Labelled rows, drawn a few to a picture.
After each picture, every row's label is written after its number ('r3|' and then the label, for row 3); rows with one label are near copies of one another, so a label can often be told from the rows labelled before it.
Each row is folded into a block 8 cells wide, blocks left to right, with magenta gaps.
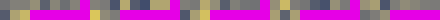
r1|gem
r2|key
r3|gem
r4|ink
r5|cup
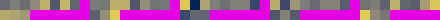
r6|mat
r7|gem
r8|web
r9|web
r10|key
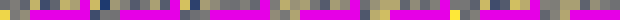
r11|key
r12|web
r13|web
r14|ink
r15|gem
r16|key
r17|gem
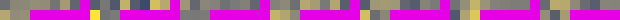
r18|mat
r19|key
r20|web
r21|mat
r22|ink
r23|gem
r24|ink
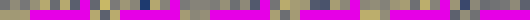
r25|mat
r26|ink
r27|mat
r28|ink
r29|mat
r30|web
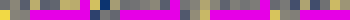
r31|key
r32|web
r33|gem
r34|key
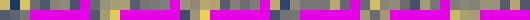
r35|web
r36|gem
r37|gem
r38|web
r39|ink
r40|mat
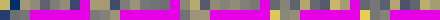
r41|web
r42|cup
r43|cup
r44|key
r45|key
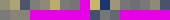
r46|cup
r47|web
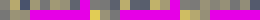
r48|cup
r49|key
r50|mat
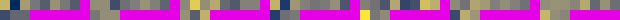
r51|web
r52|cup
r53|ink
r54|web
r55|key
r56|gem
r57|mat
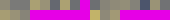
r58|mat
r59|mat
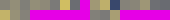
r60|mat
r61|cup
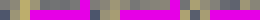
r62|gem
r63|gem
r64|ink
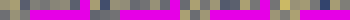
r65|cup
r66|web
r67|ink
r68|ink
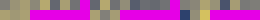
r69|mat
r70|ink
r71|gem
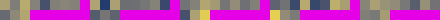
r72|gem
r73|web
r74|gem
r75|key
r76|ink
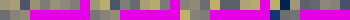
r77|cup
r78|cup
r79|key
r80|web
